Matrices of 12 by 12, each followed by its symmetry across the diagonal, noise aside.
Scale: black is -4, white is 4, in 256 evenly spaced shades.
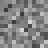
symmetric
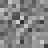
symmetric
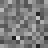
symmetric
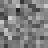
antisymmetric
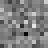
antisymmetric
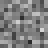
antisymmetric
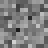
symmetric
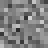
antisymmetric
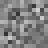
symmetric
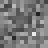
symmetric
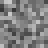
antisymmetric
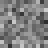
antisymmetric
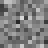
antisymmetric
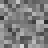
antisymmetric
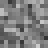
antisymmetric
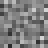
antisymmetric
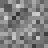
symmetric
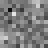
symmetric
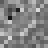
symmetric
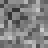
symmetric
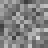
symmetric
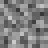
antisymmetric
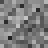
symmetric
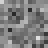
symmetric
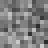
antisymmetric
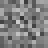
antisymmetric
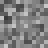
symmetric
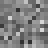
antisymmetric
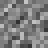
symmetric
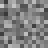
antisymmetric
